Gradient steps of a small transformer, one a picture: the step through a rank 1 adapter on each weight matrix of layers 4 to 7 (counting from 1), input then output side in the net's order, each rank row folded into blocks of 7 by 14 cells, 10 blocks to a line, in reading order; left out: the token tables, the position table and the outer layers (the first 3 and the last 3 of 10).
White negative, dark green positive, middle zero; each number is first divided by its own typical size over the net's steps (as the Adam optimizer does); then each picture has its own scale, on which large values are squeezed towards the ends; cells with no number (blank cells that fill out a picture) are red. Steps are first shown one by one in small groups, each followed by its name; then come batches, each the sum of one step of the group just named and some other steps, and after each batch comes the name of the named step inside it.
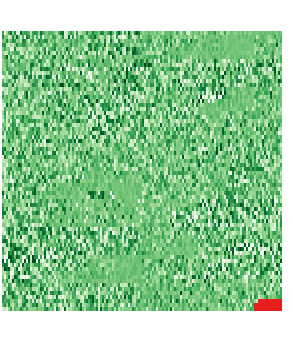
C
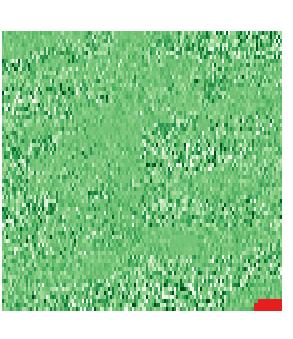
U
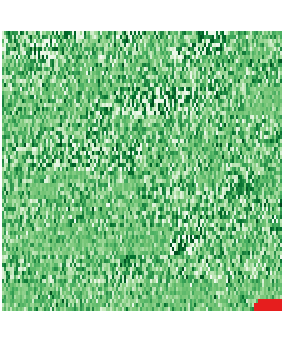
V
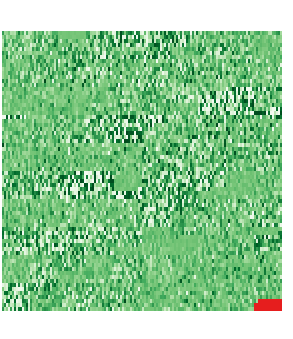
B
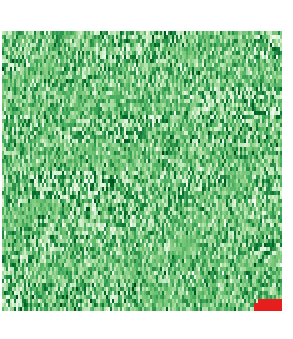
B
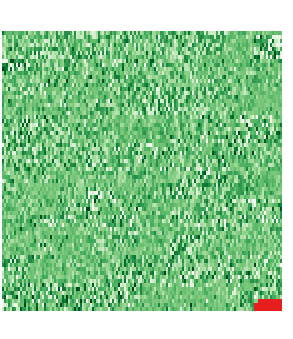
V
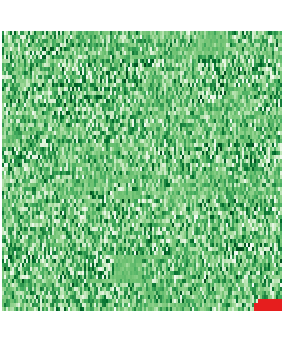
C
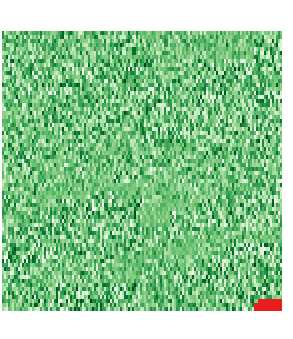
C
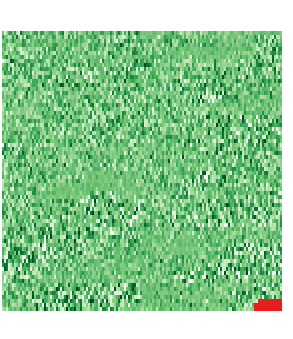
C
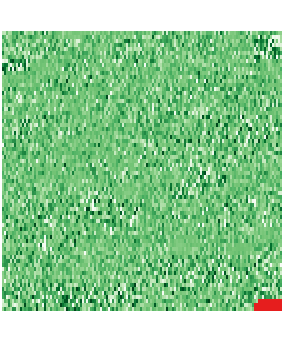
U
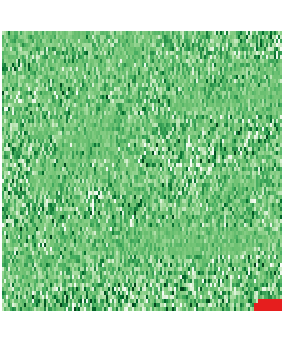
U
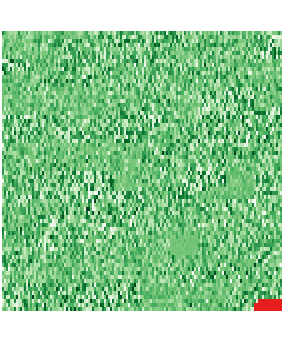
B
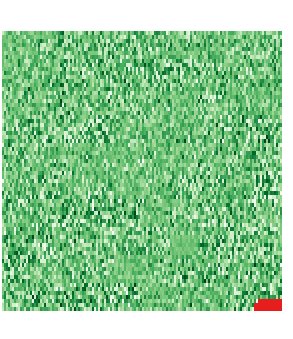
C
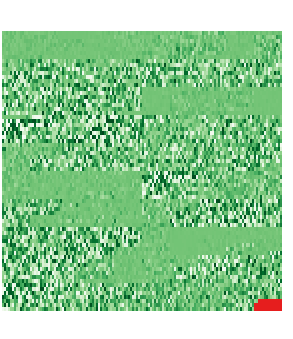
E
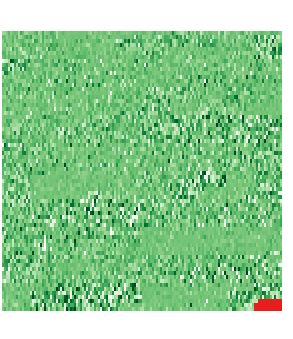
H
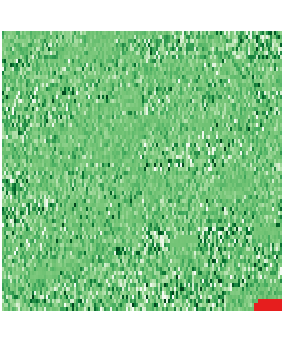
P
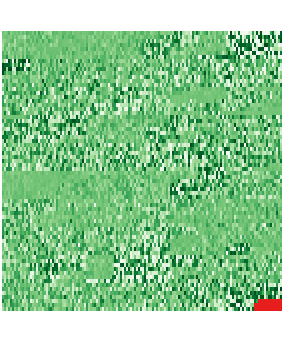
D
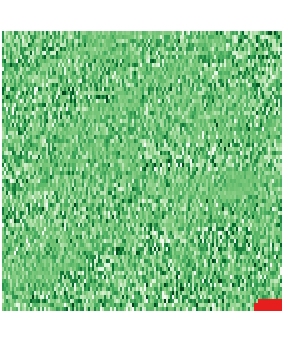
P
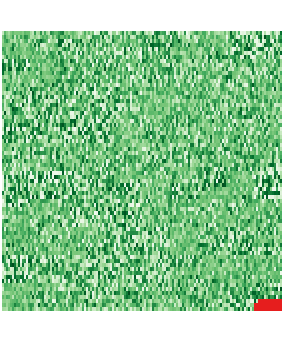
D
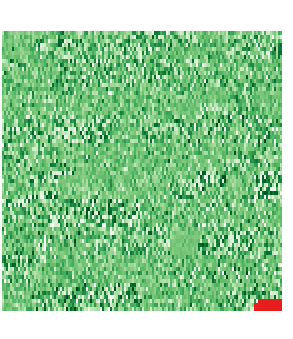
H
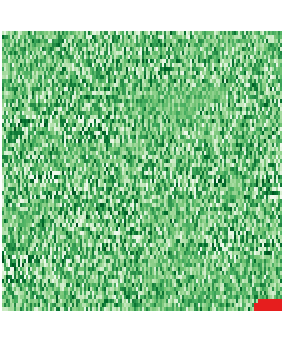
E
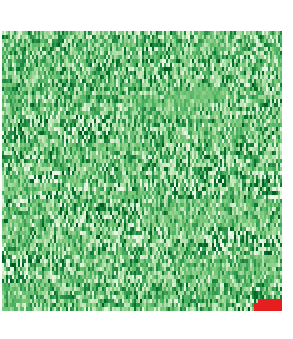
D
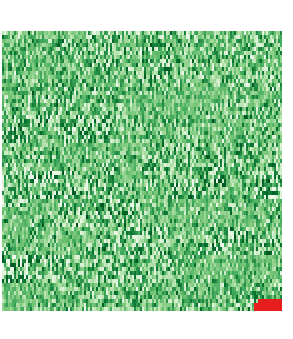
D
